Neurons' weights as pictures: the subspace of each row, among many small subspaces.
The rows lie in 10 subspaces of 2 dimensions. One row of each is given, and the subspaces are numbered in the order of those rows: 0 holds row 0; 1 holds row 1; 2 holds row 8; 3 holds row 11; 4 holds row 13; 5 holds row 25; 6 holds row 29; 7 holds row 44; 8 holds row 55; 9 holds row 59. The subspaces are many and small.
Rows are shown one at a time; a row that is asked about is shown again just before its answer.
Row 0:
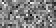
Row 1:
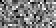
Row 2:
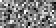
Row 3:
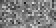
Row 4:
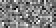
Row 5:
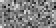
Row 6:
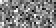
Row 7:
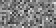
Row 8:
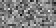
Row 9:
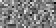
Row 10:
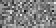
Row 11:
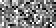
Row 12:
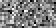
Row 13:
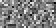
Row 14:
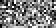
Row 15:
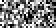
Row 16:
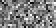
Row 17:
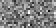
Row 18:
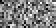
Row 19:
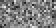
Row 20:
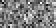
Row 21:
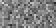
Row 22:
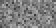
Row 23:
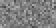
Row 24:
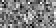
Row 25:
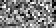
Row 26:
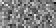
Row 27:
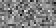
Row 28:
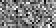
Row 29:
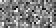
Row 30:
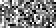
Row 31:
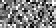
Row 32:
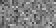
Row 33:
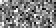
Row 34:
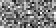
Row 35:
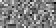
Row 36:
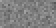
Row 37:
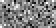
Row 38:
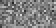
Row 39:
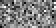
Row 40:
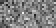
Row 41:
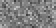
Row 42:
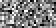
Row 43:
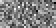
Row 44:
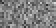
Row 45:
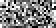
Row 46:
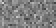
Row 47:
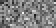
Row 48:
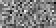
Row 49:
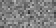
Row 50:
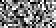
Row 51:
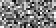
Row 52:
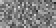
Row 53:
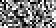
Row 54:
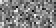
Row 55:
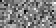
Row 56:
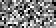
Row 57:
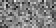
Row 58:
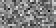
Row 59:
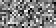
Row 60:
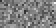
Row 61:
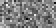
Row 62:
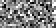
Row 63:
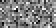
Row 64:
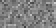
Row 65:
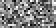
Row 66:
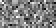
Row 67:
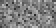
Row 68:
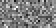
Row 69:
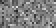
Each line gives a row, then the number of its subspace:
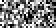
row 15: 7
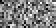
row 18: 7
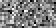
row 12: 2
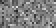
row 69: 3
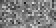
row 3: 2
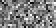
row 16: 0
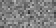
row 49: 9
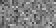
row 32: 3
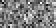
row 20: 7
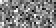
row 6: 6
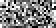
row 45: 5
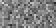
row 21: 0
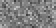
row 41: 0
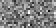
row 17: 9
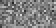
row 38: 5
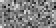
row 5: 8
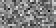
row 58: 2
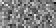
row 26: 0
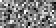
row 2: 8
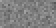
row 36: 8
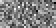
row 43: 7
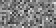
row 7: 9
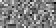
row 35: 4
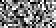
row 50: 1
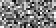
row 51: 9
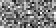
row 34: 9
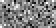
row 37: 8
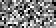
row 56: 9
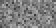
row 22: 0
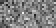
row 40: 3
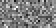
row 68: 6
